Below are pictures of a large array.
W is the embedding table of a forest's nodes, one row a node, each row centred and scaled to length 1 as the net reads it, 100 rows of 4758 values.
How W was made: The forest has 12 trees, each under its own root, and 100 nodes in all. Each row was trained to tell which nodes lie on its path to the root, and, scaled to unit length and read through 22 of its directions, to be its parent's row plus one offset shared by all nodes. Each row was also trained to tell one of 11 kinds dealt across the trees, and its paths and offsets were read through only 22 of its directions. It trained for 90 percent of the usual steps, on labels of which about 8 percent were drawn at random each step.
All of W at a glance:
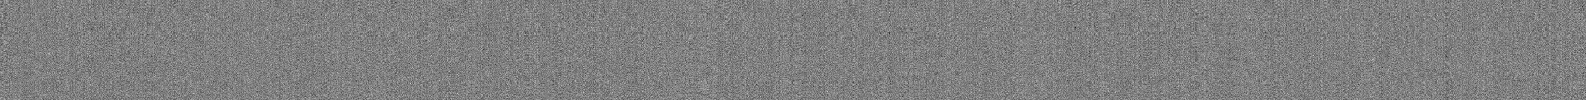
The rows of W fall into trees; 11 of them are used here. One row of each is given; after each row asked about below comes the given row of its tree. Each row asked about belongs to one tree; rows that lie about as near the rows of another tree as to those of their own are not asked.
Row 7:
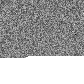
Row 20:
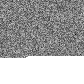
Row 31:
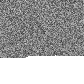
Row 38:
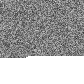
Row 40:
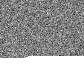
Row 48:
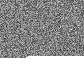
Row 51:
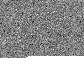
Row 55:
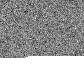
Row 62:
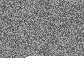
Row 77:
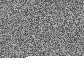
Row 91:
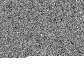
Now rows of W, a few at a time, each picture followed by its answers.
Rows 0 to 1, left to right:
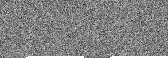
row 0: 55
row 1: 48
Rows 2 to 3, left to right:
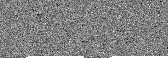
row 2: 55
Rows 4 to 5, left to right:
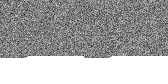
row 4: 40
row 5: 62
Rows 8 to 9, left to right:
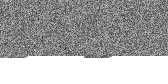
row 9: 62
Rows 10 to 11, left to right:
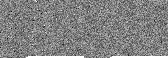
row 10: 91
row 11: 62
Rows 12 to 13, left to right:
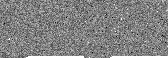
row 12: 40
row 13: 51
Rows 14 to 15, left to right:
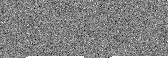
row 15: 51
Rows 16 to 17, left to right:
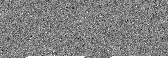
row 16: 91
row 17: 91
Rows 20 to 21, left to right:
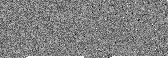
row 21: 91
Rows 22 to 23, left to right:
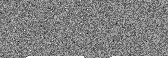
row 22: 40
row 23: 51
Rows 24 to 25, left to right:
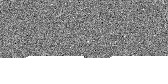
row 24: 40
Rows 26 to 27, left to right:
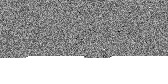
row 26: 38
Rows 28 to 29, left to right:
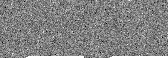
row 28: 40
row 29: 40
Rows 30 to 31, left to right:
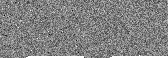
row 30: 40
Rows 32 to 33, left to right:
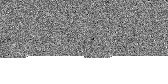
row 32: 55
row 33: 55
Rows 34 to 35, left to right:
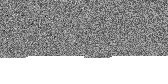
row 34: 51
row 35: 31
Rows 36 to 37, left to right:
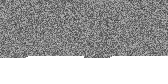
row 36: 31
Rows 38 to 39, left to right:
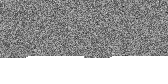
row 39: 91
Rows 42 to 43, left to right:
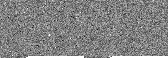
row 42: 91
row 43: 55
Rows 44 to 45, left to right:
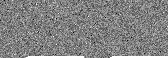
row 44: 40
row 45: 91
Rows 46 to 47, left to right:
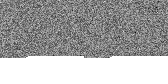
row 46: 38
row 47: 51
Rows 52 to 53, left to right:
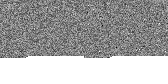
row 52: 38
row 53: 51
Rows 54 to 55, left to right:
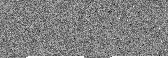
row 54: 20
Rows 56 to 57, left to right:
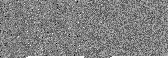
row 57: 38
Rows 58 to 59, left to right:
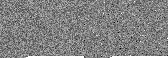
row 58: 7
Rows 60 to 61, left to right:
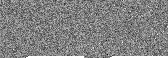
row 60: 7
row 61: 40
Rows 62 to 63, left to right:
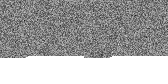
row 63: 31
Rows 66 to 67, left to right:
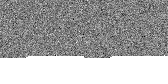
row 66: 55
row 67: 51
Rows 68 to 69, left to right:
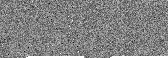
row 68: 55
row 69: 62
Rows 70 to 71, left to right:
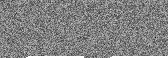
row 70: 91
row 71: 62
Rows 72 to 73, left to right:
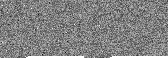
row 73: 31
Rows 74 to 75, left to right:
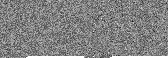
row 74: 20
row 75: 91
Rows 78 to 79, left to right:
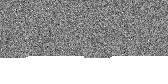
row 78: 55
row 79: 91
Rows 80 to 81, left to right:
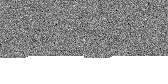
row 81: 51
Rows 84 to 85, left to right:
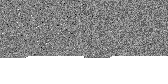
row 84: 55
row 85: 48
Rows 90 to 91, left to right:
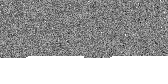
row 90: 51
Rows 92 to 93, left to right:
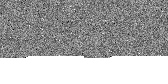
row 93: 40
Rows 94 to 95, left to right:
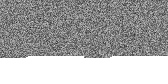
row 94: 77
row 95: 77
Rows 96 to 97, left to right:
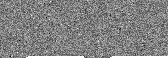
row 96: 55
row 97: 51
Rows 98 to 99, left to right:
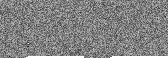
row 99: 7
